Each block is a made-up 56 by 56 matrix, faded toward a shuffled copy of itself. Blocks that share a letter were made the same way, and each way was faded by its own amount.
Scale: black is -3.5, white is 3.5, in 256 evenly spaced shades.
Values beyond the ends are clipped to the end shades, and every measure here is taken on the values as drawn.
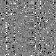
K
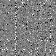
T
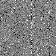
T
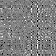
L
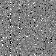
T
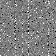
T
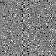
K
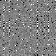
K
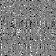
K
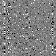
K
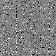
T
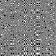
L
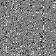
T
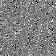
T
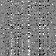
L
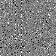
T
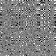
L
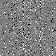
T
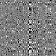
L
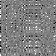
L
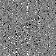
T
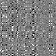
L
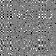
L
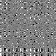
L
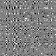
L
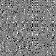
K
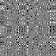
L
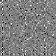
K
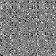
K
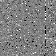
T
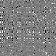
L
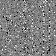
T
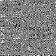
K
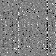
K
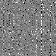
K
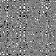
K
